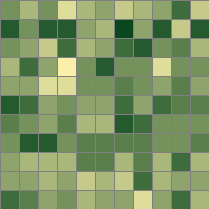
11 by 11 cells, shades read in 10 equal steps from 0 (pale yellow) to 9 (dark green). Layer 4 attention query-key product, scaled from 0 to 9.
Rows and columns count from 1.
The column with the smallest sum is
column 5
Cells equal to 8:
11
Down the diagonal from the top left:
5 5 2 0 5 4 8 6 3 4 3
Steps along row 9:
down same same up same down up down up down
